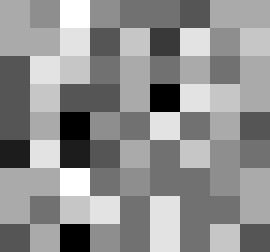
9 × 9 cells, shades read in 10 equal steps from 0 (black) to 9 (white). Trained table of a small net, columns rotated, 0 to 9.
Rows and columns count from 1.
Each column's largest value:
6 8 9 8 7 8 8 7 7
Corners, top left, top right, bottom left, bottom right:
6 6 3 3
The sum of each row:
48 52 48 43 39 39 49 51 40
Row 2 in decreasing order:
8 8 7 7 6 6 5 3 2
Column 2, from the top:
5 6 8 7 6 8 6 4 6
